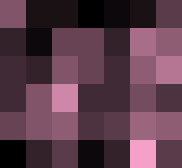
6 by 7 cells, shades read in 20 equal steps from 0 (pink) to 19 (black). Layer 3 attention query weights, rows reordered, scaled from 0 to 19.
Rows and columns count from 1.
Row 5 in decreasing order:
13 12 11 9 8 8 7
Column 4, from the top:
19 11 11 14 13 18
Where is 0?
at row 6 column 6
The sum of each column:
82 83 60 86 88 48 58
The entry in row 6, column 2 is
15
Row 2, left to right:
15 18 11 11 15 6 8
